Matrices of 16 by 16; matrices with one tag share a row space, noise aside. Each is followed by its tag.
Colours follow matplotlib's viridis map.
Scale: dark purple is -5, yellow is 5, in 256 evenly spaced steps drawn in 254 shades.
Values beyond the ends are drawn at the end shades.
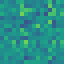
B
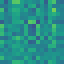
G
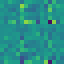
B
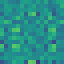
G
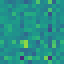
B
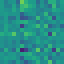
B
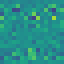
G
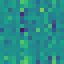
B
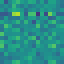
G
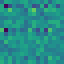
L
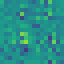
B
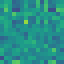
G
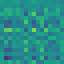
L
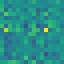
L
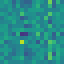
B
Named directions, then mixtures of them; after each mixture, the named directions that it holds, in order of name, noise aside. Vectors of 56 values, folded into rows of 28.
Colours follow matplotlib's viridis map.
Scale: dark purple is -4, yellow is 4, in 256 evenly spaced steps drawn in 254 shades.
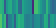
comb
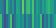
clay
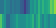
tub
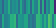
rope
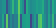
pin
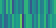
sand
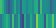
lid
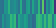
rope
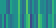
pin, sand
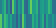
sand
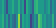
comb, pin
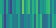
clay, lid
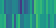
comb, lid, tub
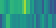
tub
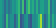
clay, lid, pin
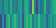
comb, sand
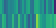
comb, lid, rope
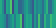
comb, sand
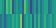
sand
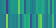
pin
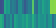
comb, lid, tub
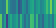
clay, pin, tub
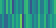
sand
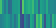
clay, lid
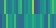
comb
